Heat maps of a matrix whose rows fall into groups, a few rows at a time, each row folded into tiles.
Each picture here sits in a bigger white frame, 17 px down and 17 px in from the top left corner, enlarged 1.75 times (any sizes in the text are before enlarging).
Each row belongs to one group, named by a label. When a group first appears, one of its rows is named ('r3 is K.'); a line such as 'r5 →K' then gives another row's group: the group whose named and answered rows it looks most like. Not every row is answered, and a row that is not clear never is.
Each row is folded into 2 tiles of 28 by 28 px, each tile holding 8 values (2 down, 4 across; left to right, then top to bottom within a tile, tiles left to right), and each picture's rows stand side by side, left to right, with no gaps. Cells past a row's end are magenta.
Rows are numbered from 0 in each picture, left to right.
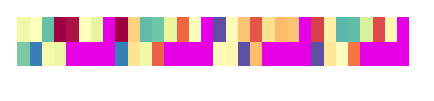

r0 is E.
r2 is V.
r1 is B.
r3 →B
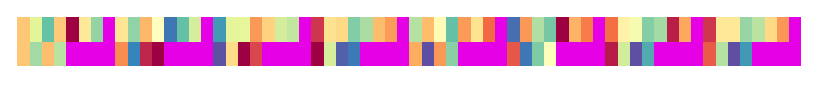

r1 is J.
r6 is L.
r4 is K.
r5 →K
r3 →L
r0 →E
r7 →L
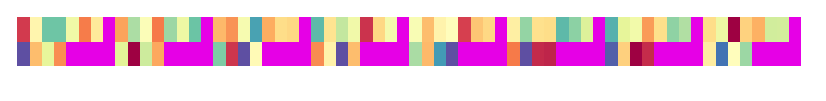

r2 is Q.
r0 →B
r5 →J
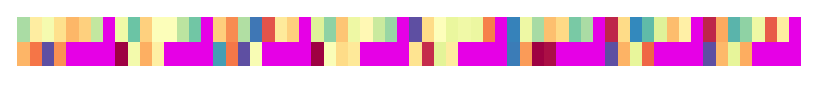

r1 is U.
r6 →B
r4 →V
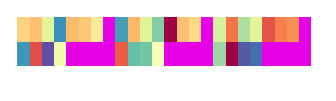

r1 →K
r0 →Q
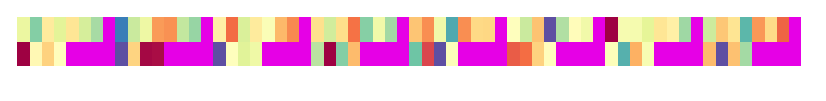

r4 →Q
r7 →K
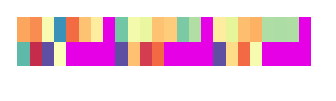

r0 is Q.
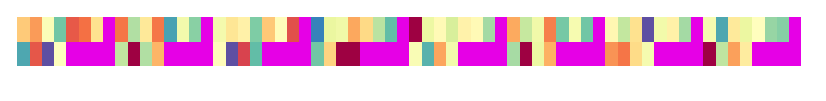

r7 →U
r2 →K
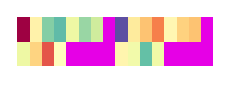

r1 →V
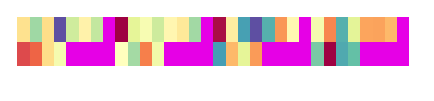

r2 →B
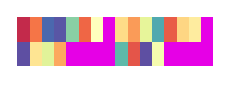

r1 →Q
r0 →B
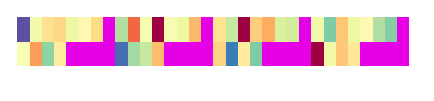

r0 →V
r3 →U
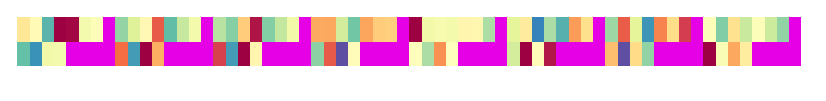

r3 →Q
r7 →U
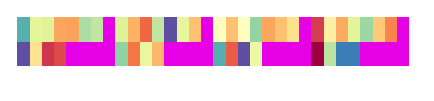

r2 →Q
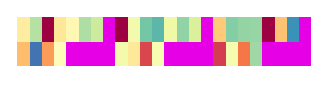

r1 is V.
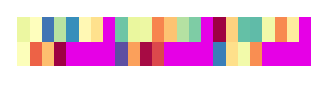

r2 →B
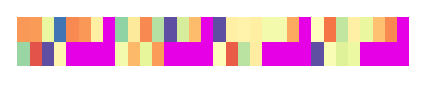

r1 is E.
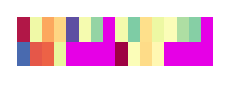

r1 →U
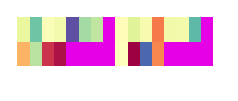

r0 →J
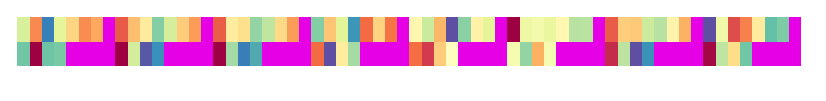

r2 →L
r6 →L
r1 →L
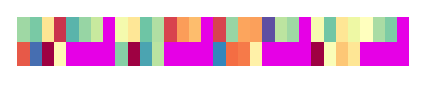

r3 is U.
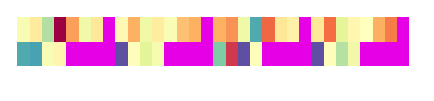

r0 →E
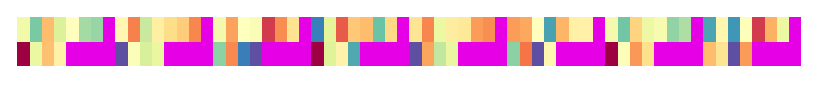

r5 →Q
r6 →U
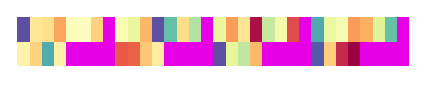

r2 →E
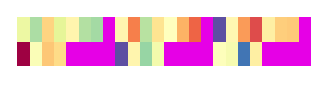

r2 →V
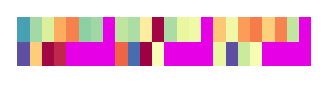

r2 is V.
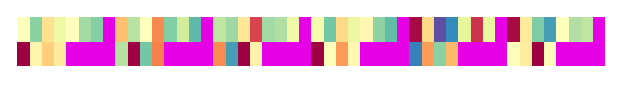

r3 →U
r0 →U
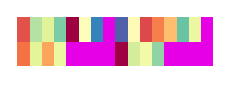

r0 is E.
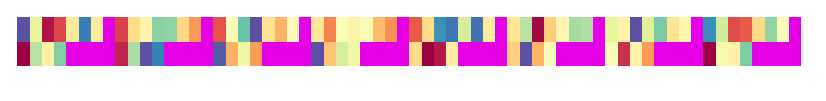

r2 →B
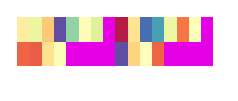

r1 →B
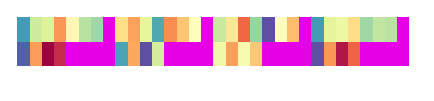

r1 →Q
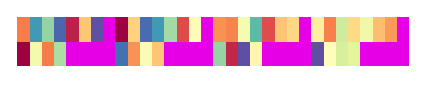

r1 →B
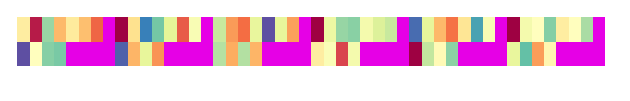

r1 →B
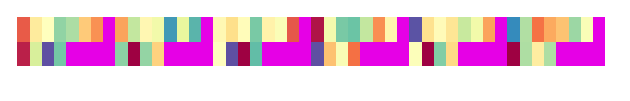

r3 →B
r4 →V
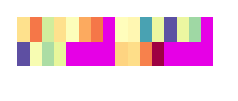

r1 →J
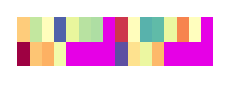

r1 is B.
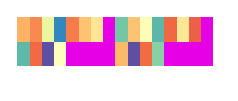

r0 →Q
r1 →K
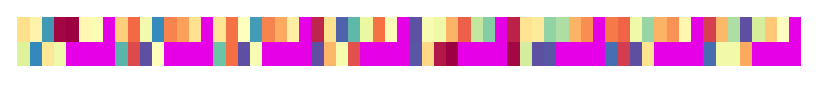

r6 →Q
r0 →E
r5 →L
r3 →B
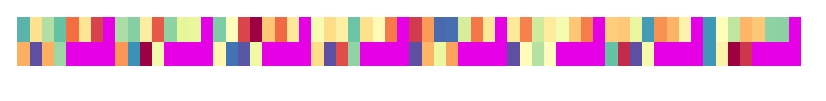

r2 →V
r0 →K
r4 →B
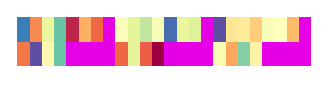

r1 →J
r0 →K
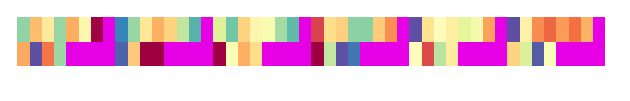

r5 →V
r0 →K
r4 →V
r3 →L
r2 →U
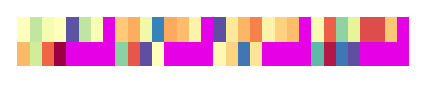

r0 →J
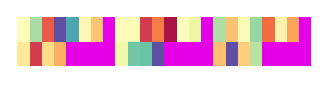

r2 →K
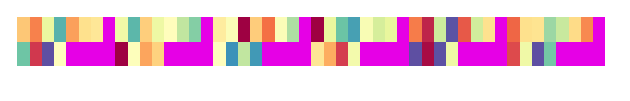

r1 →U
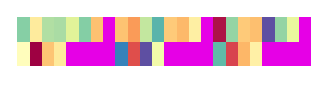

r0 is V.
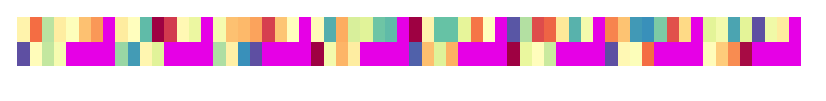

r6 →B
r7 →J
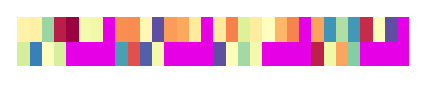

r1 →Q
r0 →E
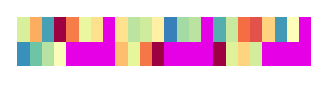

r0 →E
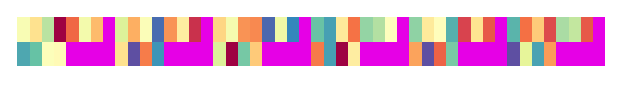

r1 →K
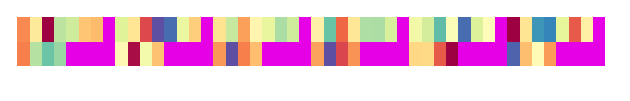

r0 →L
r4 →J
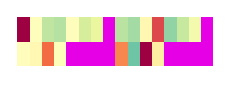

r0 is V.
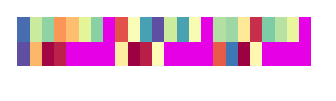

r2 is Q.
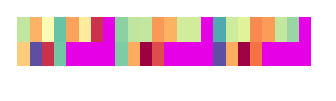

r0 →K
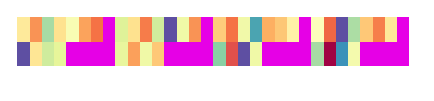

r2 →Q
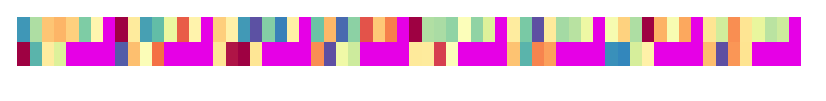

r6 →E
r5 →J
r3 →K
